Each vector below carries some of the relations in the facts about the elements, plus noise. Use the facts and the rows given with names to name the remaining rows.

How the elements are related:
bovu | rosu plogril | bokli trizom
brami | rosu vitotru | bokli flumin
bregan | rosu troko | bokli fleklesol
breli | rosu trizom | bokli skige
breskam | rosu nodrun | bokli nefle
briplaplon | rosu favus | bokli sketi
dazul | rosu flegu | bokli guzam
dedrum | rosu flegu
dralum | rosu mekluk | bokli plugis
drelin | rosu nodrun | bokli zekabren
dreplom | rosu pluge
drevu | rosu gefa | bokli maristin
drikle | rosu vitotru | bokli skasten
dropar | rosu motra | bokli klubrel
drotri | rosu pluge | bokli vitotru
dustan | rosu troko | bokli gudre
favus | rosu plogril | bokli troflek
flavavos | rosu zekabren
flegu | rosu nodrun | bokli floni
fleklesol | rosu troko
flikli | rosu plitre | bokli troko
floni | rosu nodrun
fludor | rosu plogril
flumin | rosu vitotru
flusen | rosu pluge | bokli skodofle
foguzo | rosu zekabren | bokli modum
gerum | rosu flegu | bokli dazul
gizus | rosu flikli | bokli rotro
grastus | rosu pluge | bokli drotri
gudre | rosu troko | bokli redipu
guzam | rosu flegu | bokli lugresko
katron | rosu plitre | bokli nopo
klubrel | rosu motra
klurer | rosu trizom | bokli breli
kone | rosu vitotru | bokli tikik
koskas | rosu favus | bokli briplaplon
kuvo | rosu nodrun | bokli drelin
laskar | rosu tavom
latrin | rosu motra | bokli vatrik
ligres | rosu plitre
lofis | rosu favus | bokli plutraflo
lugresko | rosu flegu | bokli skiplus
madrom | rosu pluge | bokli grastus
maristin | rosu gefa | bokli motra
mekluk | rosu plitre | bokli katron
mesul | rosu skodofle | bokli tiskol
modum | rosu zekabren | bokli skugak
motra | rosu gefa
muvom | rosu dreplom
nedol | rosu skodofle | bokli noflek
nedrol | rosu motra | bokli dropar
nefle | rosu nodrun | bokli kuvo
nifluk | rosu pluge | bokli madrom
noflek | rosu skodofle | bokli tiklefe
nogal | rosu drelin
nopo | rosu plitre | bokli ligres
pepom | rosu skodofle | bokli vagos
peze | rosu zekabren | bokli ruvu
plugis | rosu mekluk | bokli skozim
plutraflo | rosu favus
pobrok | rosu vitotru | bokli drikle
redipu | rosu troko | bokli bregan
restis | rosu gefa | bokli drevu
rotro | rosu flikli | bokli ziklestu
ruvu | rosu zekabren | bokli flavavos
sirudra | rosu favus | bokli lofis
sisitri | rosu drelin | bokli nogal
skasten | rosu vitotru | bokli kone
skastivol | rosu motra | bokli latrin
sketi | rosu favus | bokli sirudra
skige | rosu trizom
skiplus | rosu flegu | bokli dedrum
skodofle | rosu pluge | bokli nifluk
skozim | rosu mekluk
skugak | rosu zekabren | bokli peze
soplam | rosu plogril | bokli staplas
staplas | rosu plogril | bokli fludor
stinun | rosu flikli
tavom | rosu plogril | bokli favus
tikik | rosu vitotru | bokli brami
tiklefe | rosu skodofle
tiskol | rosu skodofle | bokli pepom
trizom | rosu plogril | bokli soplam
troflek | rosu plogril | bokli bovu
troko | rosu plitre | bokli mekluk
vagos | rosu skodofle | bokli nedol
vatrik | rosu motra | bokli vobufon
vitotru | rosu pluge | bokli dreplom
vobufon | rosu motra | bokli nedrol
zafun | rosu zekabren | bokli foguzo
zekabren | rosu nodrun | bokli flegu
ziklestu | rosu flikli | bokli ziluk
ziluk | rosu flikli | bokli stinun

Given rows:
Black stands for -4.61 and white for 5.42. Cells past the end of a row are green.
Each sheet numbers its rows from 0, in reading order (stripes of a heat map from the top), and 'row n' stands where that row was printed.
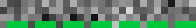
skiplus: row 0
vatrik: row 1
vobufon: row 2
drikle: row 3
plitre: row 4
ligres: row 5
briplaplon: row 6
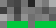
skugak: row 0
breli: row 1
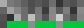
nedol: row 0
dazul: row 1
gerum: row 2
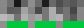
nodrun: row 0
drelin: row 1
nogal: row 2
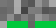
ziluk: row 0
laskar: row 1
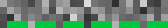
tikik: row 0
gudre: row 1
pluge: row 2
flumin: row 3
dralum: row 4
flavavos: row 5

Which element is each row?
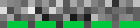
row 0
gefa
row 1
motra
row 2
dropar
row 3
fludor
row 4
sketi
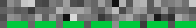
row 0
sirudra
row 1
floni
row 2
skodofle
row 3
maristin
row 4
tavom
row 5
nedrol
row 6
plutraflo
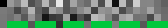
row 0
koskas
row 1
skastivol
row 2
klubrel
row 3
trizom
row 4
favus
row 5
muvom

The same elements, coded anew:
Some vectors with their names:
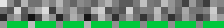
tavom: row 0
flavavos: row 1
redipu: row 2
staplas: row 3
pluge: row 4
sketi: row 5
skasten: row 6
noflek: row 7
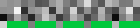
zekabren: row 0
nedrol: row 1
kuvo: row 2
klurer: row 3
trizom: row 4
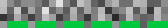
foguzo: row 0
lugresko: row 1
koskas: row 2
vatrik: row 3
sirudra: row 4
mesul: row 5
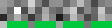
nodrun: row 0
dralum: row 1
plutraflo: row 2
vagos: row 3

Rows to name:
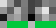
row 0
flikli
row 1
dreplom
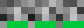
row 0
drotri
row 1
lofis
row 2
vobufon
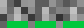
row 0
latrin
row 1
nifluk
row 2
grastus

